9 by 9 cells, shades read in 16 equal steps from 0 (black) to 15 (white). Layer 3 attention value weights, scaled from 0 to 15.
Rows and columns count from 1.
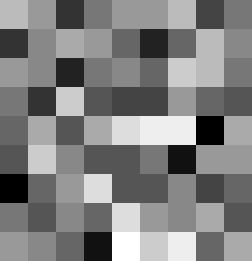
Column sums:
57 69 63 63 78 68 83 61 67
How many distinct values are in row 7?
7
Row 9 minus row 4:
2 5 -6 -4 11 8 5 0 5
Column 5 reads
9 6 8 4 13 5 5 13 15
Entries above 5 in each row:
7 7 8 4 7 5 5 7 8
